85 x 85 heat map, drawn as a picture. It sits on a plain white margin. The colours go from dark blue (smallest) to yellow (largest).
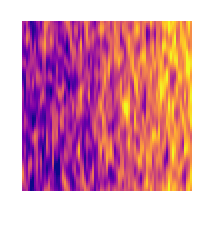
Ninth with the highest average: top right. Slope: up to the right. Grain: streaks running down.
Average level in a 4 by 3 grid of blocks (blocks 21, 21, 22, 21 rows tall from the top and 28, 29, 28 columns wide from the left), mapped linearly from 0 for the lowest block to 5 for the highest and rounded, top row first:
135 / 035 / 024 / 024
